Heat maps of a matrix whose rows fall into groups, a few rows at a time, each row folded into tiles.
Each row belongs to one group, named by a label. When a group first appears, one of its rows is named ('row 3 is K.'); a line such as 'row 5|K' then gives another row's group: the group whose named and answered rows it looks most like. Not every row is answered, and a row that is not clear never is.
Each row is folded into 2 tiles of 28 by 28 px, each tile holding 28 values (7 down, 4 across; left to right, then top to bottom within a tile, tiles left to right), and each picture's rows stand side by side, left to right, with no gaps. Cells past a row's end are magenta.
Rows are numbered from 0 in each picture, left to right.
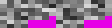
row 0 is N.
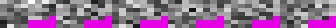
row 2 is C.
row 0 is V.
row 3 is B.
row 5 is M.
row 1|N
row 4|N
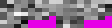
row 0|M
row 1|V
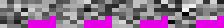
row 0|B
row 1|C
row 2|C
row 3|B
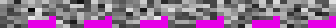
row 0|V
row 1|M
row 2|B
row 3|N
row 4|M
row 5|N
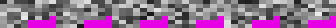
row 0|M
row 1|C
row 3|N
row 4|M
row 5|V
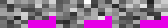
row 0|M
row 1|B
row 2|N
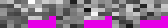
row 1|V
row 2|M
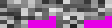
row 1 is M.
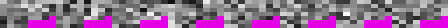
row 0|V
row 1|V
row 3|M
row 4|M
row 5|M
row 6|C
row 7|N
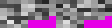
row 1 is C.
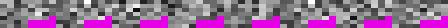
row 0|V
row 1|B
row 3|C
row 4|V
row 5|B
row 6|M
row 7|B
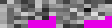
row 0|M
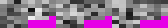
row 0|V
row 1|M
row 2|N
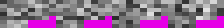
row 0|C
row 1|N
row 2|V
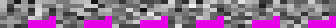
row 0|V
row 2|B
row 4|N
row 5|C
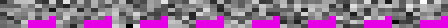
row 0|C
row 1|M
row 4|C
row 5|B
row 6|B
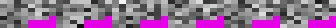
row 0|V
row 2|M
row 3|C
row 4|V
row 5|C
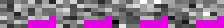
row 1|N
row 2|V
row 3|B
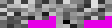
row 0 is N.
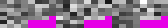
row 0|C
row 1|B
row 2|V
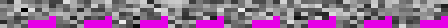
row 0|B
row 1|M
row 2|N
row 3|N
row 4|B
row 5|N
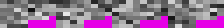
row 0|B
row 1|C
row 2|C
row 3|V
